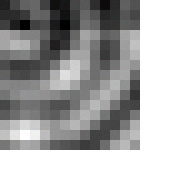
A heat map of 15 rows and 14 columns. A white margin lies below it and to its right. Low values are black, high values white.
Rings: centred on the top left. Ninth with the lowest average: top middle. Odd rows or columns: none. Seam: horizontal, 20% of the way down, the bottom part higher.
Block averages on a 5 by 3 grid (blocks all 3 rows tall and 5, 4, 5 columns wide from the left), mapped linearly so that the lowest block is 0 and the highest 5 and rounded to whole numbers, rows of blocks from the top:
001
323
253
233
533
